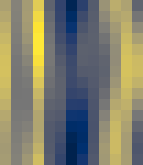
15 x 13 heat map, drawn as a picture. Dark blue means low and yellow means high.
Calmest part: centre. Grain: streaks running down. Ninth with the highest average: top left. Ninth with the lowest average: bottom middle. Slope: none.
